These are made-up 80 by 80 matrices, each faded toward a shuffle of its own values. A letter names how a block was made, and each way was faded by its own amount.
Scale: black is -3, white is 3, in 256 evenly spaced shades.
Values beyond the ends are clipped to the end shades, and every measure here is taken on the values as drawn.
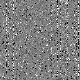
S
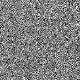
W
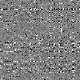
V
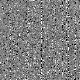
S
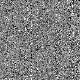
W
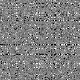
V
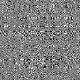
V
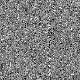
W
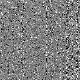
S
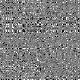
V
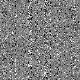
S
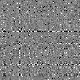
V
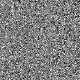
W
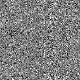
W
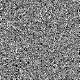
W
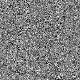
W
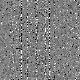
S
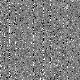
S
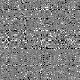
V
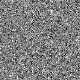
W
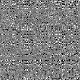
V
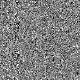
W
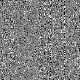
S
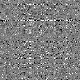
V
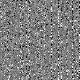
S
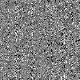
S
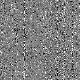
S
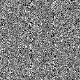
W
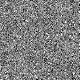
W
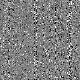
S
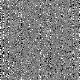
S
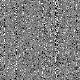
S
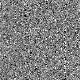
W
